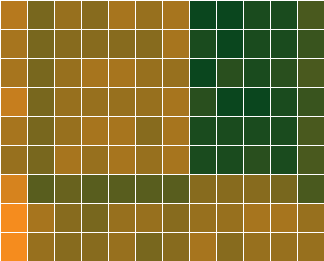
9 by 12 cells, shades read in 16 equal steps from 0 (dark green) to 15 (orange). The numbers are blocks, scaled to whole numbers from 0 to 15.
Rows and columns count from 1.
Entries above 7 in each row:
6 6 6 6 6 6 4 11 11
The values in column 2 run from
5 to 10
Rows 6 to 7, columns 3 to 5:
10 9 10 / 6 5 5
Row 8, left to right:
15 10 8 7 9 9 8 9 9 10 10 9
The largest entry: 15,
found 2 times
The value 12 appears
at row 4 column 1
